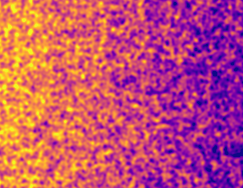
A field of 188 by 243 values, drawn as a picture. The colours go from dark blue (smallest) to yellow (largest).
Stripes: none. Slope: up to the left. Grain: blotchy.
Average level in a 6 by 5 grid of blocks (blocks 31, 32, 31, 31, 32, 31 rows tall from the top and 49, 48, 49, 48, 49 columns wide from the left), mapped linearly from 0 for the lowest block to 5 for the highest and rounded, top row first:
54311 / 54320 / 54210 / 54320 / 54320 / 54310
